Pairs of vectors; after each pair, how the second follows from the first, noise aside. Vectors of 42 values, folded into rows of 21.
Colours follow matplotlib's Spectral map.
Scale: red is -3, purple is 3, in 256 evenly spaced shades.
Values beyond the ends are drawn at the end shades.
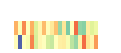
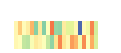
wrapped around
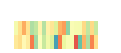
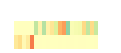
partly zeroed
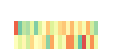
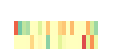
partly zeroed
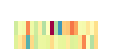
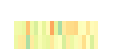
shrunk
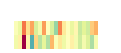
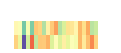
negated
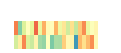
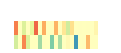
partly zeroed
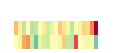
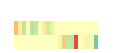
partly zeroed
